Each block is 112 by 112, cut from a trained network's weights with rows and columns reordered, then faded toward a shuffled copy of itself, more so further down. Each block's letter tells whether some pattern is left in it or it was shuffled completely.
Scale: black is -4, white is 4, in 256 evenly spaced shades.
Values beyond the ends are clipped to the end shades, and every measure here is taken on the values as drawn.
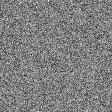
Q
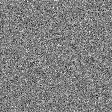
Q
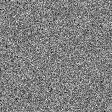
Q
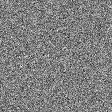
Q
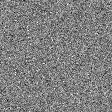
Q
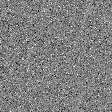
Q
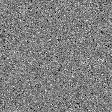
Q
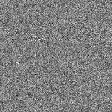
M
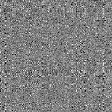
M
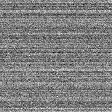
M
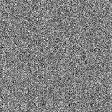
M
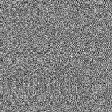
M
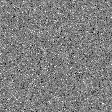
Q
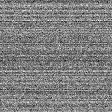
M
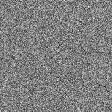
M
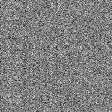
M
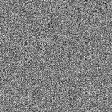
M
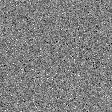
Q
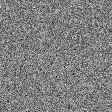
Q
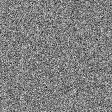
Q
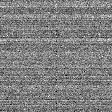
M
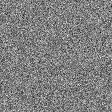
Q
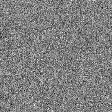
M
